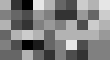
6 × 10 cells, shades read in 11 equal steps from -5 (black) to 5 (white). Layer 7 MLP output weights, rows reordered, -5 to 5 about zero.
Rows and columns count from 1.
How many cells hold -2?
7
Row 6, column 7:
-2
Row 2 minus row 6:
1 0 -4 2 3 -3 -1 4 -1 3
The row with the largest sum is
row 4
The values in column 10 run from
0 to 4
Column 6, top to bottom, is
-1 -3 0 2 0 0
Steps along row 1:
down down up down down down up down up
